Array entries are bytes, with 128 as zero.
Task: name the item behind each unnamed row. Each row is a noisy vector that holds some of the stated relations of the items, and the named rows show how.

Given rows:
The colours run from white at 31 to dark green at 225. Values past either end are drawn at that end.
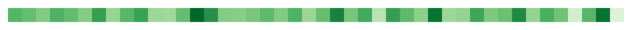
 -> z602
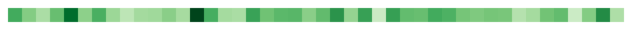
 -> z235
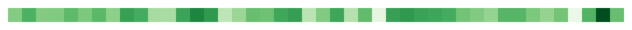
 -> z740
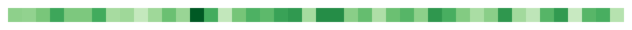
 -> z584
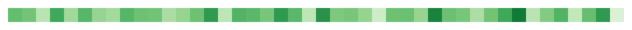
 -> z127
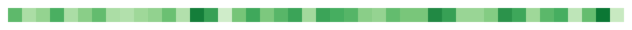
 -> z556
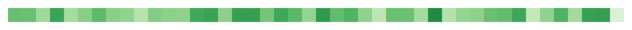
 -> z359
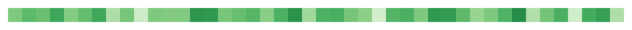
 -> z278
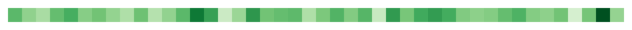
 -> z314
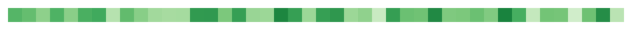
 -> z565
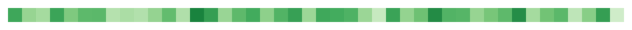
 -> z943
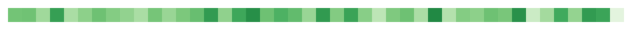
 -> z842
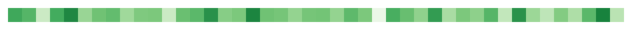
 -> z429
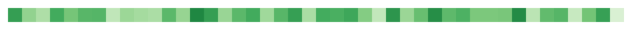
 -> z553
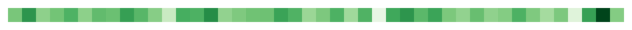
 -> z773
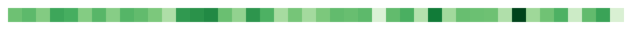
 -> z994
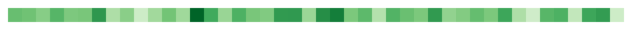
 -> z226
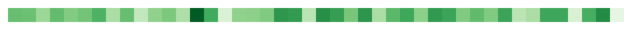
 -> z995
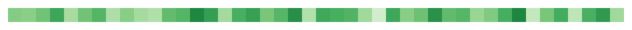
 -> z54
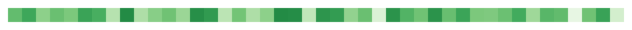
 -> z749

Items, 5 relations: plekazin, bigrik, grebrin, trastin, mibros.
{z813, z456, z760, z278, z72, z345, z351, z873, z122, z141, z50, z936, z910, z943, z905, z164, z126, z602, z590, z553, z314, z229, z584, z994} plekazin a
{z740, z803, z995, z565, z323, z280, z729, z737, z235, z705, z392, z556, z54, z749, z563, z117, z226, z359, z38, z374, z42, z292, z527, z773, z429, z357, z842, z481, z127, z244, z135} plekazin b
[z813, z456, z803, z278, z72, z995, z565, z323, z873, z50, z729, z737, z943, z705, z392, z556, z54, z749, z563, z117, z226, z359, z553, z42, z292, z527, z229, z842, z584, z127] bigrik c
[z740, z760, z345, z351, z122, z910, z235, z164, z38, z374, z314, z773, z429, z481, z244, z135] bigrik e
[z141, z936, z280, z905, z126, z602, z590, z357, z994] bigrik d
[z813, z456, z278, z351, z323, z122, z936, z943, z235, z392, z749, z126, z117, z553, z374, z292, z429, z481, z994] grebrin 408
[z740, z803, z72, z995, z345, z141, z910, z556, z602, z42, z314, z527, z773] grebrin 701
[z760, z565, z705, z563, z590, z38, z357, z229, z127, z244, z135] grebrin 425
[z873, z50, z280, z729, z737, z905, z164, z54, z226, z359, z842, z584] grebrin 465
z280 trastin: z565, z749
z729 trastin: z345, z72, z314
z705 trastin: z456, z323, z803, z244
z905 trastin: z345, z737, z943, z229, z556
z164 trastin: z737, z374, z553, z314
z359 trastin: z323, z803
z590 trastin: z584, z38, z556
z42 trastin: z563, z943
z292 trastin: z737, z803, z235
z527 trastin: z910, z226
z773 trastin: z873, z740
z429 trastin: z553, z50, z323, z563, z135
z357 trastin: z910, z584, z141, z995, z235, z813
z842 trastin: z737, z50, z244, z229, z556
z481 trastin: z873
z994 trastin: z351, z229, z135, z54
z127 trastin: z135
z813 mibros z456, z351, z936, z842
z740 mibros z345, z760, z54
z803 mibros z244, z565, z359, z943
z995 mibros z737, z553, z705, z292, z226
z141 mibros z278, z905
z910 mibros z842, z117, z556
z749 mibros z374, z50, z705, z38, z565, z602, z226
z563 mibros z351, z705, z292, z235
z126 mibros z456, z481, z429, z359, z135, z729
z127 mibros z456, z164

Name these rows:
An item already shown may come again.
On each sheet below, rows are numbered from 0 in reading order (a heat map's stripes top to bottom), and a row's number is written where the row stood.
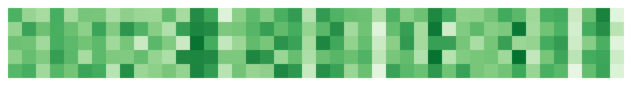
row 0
z803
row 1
z280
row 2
z813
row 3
z905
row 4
z749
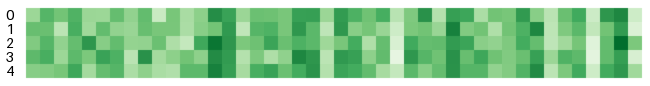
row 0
z527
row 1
z127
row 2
z760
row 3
z749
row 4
z54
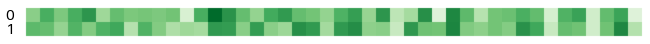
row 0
z357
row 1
z565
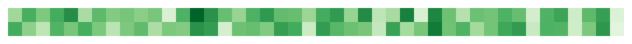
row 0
z357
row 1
z563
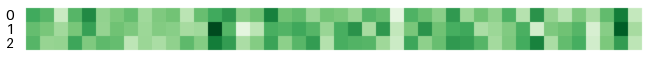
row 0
z429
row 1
z910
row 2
z323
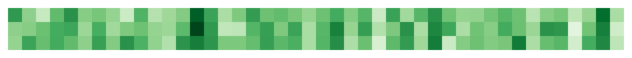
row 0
z244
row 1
z141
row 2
z280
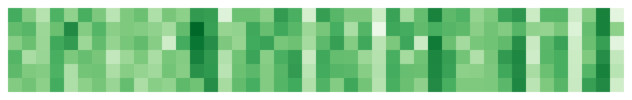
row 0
z563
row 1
z122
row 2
z590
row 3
z229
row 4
z72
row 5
z42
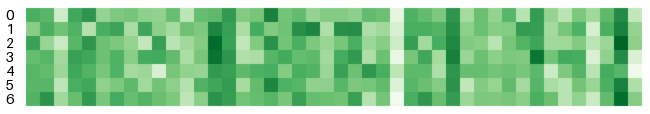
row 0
z429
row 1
z873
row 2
z135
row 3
z126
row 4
z292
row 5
z164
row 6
z481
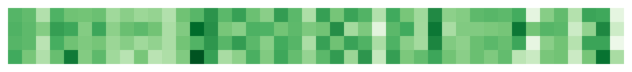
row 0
z705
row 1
z936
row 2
z705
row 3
z38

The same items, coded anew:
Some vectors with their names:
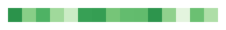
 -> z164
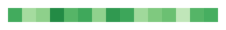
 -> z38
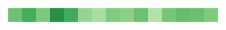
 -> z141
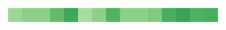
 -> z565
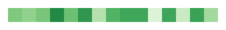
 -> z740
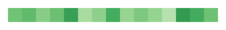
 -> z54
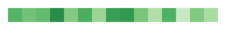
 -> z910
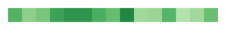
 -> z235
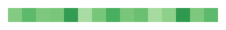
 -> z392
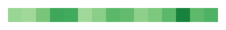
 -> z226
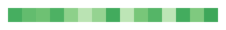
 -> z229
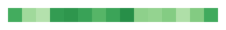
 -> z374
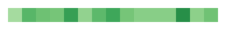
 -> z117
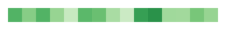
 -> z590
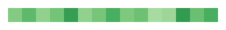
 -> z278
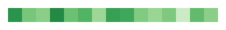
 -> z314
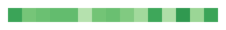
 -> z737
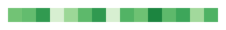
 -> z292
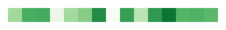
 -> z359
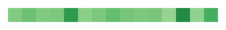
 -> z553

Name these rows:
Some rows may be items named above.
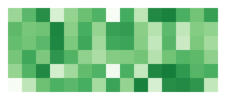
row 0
z705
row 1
z910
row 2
z910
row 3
z141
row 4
z705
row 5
z873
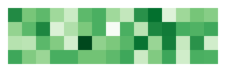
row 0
z905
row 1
z705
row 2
z773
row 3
z244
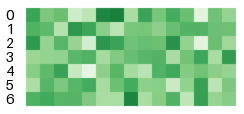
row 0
z429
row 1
z602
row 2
z164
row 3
z749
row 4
z127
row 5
z813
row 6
z556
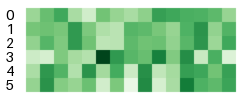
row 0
z527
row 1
z995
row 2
z995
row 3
z481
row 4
z323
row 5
z803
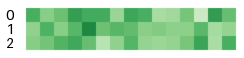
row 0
z760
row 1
z936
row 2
z563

